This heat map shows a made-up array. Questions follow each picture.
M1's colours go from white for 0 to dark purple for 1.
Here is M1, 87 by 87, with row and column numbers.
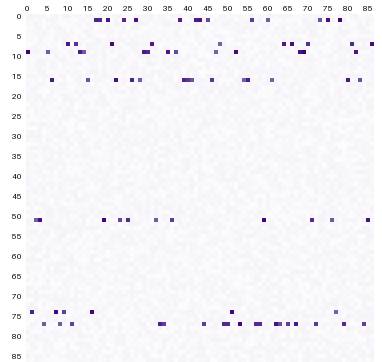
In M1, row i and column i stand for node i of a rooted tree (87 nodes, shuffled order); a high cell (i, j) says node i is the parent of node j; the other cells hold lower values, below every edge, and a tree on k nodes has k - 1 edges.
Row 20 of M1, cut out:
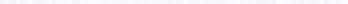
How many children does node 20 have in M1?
0
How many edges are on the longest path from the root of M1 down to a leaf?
2
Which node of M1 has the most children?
77
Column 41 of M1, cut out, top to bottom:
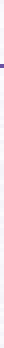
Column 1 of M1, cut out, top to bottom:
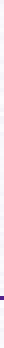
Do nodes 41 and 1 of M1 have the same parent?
no
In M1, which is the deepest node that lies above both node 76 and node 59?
51
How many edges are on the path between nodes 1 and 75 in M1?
1
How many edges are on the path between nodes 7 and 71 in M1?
3
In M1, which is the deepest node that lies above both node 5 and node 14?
9
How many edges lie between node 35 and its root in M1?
2
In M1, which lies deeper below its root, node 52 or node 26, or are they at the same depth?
the same depth
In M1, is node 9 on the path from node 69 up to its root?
yes
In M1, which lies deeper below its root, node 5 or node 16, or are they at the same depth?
node 5
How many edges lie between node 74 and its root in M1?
0
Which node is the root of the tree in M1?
74
